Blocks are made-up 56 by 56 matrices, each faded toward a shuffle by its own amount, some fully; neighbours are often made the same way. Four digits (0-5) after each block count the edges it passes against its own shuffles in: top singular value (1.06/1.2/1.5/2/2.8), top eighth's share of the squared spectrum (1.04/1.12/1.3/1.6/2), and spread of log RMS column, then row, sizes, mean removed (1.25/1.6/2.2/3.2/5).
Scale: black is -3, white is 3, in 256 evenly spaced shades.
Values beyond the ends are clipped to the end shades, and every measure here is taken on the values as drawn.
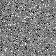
0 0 0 0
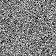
0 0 0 0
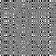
5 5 4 3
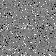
2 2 0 1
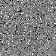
2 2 0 1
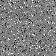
1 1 0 0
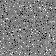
0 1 0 0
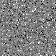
2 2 0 1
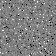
0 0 0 0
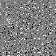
3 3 1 2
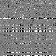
4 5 1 3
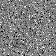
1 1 0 0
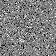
1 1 0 0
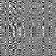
4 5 4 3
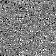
2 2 1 1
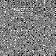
3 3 2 1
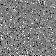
2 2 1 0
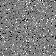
2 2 0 1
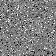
2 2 0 0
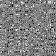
3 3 1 2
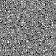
3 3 1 1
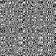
4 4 3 2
